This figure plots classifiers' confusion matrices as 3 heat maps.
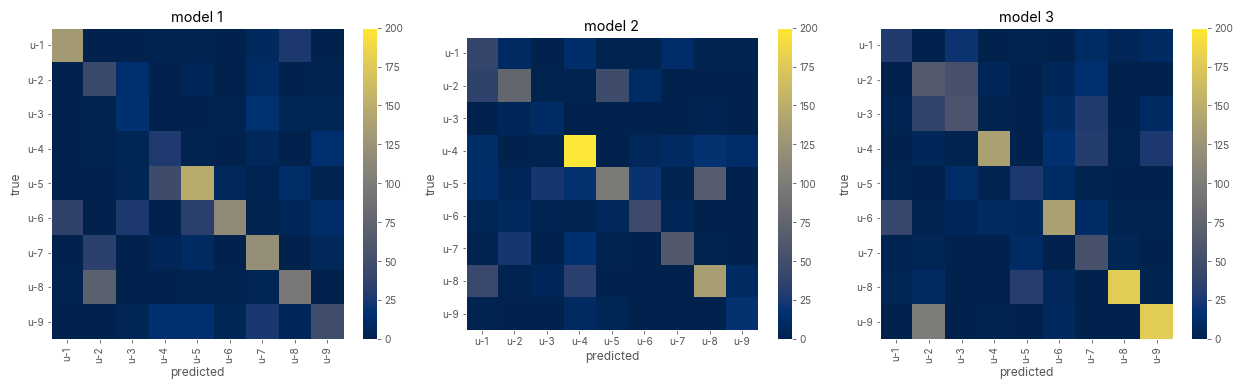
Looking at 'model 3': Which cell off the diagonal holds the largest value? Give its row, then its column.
u-9, u-2
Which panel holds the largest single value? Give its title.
model 2
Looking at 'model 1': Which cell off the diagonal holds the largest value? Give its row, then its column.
u-8, u-2
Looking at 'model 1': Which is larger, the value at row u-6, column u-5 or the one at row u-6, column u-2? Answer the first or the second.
the first
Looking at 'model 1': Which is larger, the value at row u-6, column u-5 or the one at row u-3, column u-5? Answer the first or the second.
the first
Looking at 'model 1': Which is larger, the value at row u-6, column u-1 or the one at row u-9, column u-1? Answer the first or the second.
the first
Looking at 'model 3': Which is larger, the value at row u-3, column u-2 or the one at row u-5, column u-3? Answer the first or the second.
the first
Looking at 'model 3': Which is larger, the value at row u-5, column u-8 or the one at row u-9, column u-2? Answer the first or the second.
the second
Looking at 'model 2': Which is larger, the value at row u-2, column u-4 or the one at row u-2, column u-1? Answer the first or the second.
the second
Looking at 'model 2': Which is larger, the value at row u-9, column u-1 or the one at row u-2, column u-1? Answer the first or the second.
the second
